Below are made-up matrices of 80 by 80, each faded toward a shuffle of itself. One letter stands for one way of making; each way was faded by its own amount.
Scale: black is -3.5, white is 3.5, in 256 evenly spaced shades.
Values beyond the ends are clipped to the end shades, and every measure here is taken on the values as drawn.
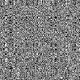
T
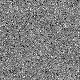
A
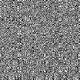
T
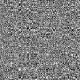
T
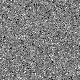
A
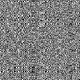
T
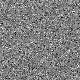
A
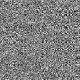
T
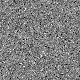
A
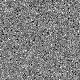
A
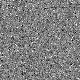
A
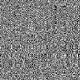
T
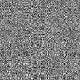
T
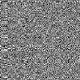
T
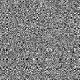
T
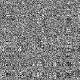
T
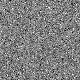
A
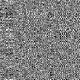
T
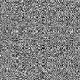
T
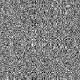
T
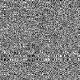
T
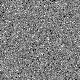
A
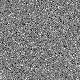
A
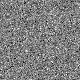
A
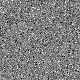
A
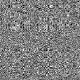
T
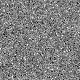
A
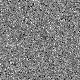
A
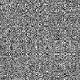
T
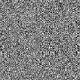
T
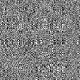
T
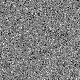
A
